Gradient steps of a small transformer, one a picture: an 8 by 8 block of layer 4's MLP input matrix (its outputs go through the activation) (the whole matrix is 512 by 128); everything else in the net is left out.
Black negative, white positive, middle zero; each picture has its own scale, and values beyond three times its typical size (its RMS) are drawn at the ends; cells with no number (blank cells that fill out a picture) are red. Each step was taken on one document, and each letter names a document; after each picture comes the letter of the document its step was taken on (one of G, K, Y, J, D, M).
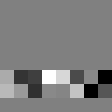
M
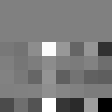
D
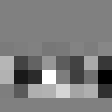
M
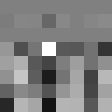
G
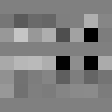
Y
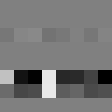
M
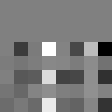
D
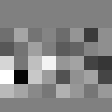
Y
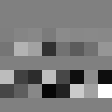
M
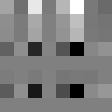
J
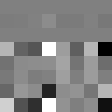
G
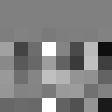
D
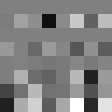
G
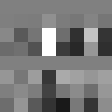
D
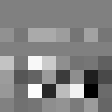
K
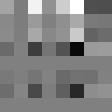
J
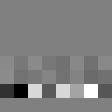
K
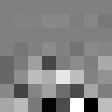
G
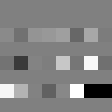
K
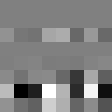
M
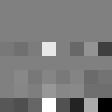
D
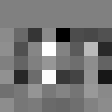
D
